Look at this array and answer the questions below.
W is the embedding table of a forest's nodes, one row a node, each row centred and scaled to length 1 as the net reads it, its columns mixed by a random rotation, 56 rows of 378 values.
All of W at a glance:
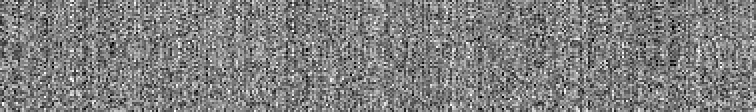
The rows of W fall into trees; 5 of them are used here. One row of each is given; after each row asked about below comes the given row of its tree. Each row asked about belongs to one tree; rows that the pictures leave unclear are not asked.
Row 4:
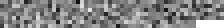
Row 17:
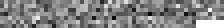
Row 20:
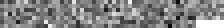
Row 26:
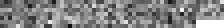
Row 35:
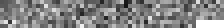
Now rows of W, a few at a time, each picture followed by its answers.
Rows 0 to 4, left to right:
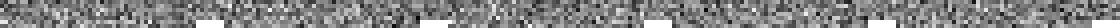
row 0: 35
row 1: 20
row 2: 35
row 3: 20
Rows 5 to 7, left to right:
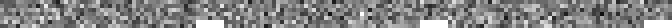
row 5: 35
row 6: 4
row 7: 17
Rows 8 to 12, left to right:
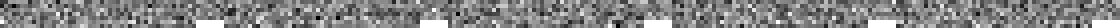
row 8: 35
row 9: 17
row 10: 20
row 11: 26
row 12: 35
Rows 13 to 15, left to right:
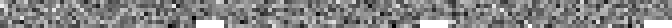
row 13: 20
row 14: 20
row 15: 35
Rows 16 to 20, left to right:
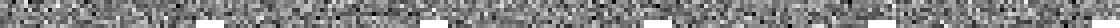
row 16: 20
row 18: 4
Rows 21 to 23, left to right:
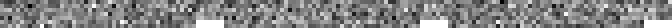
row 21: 26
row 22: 26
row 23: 26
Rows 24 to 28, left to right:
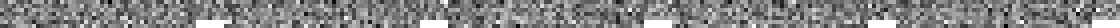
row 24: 35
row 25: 35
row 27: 35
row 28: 26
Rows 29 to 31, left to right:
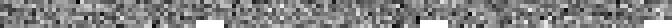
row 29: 4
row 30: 20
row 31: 17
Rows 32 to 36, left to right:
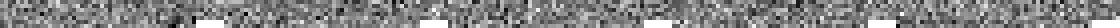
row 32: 20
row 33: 17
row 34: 4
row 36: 4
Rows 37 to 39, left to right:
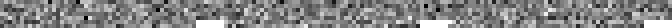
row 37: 4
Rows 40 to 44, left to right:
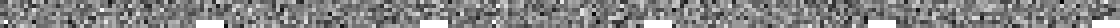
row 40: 35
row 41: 4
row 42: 20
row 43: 20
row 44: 4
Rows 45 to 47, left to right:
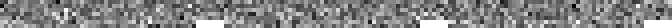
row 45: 35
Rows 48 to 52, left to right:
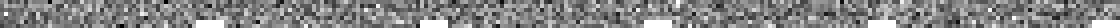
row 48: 4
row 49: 35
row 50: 26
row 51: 17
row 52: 17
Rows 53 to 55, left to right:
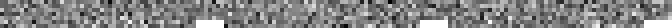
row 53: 35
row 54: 4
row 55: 4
